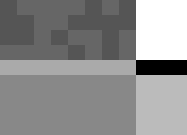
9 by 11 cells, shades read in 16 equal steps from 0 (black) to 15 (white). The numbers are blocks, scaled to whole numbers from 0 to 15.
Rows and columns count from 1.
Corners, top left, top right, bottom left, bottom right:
5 15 8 11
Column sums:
63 64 66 65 64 64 63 64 104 104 104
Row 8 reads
8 8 8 8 8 8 8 8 11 11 11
